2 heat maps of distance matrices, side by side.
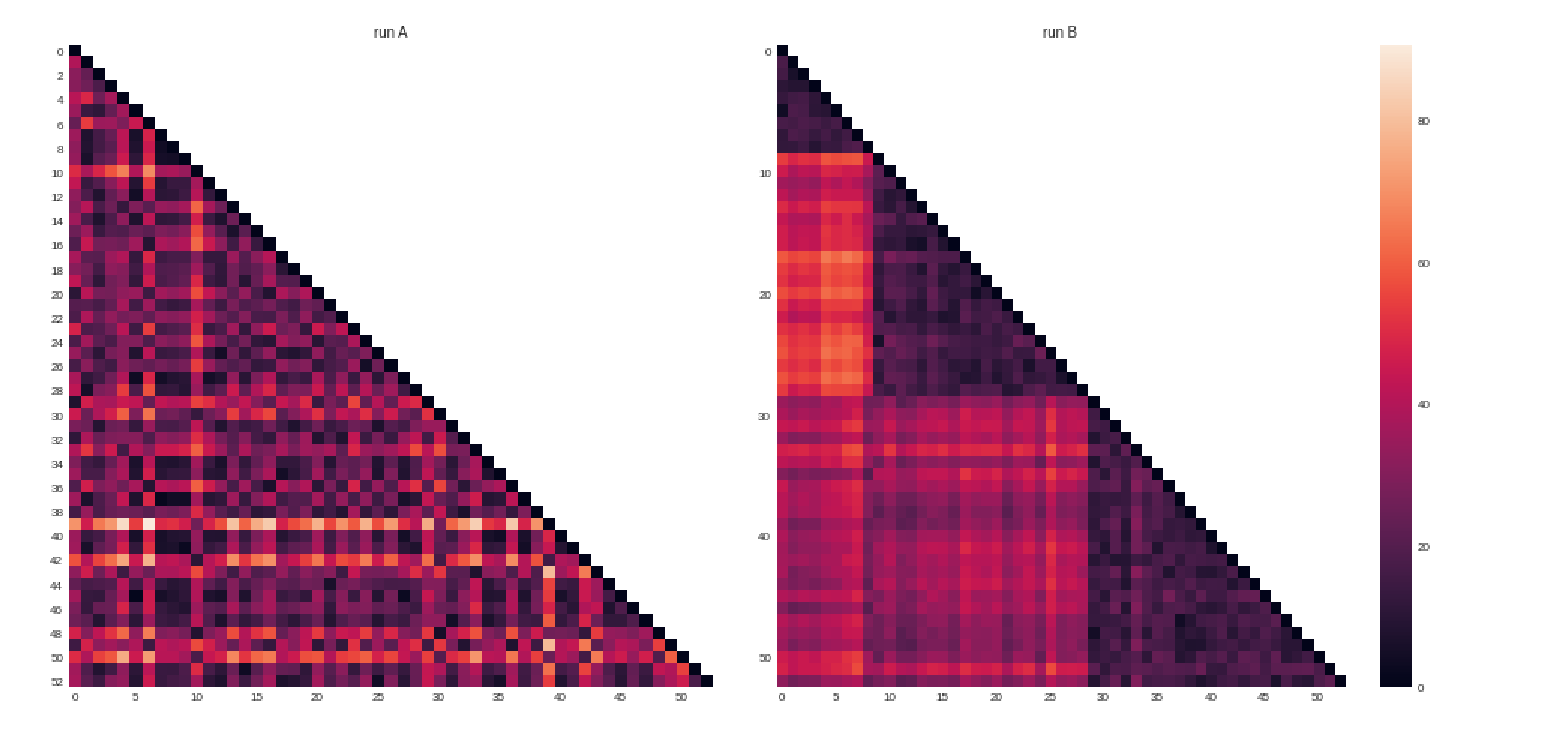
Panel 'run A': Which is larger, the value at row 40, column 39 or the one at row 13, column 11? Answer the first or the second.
the first
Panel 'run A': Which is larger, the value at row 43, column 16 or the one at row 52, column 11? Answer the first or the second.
the first
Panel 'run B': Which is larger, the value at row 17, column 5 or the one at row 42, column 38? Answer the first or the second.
the first
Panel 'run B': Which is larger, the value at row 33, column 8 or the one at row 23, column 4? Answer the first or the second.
the second
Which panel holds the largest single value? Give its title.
run A
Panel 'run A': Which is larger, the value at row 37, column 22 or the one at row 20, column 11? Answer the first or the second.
the second
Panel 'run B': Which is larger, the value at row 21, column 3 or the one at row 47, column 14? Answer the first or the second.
the first
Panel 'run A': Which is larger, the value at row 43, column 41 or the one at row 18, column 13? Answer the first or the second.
the first
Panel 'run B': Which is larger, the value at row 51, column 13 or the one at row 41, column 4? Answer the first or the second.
the first
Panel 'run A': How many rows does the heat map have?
53
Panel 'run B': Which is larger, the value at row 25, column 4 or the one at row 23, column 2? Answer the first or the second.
the first
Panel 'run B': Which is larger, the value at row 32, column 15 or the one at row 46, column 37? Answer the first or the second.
the first
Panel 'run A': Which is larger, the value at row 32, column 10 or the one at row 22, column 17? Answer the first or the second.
the first
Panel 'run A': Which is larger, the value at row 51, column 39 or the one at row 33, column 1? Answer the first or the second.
the first
